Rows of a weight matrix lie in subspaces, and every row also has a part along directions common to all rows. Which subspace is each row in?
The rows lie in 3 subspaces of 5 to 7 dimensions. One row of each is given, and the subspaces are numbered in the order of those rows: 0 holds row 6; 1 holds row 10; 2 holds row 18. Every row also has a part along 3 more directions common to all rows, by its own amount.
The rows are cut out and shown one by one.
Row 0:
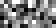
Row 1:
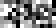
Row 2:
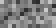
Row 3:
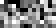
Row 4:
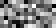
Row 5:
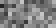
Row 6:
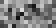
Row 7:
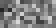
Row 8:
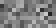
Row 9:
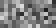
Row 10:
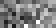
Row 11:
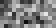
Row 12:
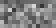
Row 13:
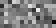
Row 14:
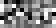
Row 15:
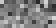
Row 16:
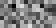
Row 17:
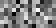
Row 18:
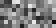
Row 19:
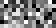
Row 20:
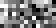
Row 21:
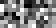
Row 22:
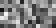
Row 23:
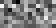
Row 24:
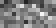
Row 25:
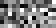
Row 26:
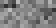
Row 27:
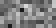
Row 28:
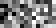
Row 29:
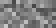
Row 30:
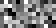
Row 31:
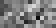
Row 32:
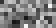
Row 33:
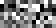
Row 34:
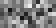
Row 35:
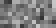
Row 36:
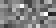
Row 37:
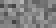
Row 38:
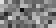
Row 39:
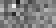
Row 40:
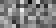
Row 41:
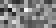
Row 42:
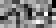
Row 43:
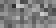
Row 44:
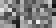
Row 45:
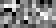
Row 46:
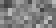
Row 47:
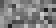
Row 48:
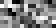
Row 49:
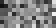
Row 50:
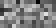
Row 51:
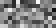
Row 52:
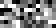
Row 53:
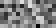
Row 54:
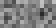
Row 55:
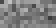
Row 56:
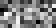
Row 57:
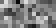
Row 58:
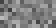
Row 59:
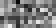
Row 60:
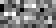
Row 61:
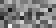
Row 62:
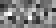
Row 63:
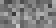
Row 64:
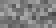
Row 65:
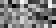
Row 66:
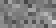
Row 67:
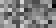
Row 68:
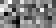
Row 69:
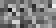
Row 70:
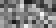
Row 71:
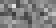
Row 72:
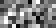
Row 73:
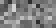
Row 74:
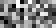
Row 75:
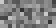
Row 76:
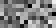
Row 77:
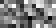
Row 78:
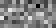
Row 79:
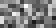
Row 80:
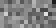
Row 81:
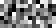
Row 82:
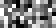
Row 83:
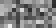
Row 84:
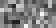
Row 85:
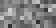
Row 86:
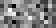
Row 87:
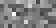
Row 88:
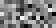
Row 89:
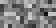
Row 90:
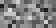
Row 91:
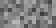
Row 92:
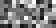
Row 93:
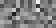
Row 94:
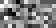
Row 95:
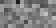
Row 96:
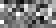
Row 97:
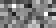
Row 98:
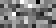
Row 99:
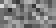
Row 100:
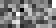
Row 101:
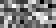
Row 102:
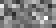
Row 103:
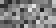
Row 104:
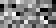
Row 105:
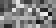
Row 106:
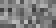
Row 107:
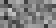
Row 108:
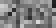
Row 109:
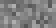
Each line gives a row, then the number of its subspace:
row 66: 2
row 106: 0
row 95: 2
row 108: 0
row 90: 2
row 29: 2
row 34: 1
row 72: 1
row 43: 1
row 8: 0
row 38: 0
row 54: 2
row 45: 2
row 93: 2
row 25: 0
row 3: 1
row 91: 1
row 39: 1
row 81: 1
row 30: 2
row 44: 0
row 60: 1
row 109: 1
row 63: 1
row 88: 1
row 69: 0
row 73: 1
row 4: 2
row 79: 0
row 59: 0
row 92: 2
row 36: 0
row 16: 1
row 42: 0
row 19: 2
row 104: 0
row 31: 1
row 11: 1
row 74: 1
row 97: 0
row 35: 2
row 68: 1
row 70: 1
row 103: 1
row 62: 0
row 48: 2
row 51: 2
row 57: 2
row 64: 1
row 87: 2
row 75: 0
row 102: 2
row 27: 0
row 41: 2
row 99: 2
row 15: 1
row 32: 1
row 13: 2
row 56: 2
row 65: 2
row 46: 2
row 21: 1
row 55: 1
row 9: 0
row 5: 0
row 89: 0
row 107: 2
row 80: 0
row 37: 0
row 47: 1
